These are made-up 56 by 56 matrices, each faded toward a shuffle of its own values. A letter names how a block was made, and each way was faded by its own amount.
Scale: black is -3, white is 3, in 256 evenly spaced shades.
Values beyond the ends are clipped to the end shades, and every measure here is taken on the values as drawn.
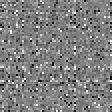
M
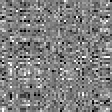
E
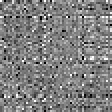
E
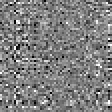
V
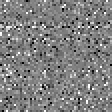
M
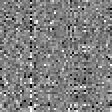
V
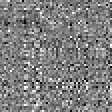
V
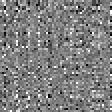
V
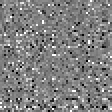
M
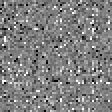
M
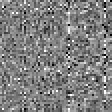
V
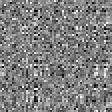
V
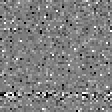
M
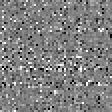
M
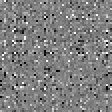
M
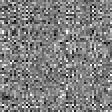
V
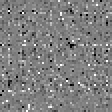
M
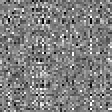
V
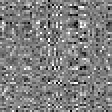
E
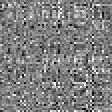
V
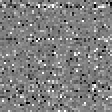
M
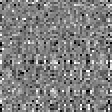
E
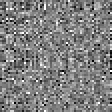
V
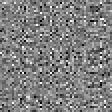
V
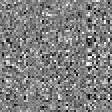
V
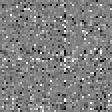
M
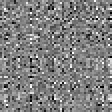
V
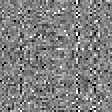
V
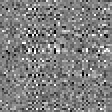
E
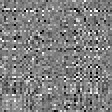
E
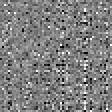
V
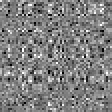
E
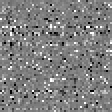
M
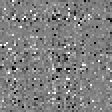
M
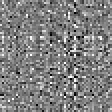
V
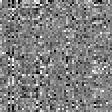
V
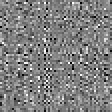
E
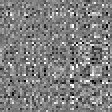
E
